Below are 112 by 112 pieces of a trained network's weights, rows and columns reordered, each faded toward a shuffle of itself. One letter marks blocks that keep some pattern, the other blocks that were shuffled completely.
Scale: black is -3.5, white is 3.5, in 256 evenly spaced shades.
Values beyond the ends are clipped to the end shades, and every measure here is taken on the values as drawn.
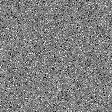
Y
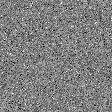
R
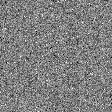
Y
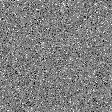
R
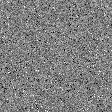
R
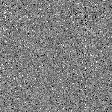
Y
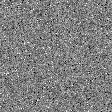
R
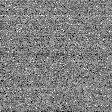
Y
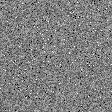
R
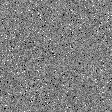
R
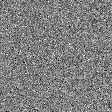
R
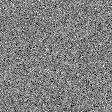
R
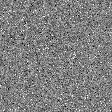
R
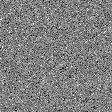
R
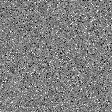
Y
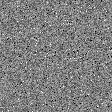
R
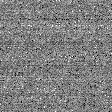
Y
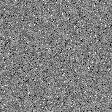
R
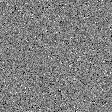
R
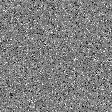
R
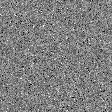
R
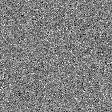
Y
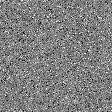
R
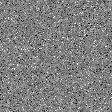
R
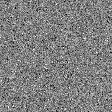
Y
